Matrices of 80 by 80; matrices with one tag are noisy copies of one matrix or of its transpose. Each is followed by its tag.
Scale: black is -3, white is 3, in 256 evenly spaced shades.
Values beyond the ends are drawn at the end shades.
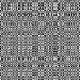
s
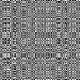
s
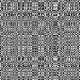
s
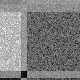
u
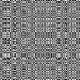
s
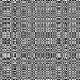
s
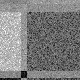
u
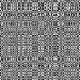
s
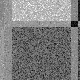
u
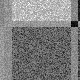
u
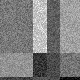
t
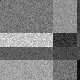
t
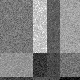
t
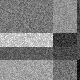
t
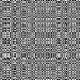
s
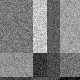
t
